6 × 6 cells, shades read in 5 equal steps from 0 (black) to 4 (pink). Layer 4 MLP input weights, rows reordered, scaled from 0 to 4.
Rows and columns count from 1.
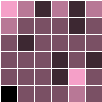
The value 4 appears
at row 1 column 1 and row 5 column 5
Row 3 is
2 1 2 2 2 2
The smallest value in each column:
0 1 1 1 1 1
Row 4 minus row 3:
0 1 0 -1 0 -1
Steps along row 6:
up same same up down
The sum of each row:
15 12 11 10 13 11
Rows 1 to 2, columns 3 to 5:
1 3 1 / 2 2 1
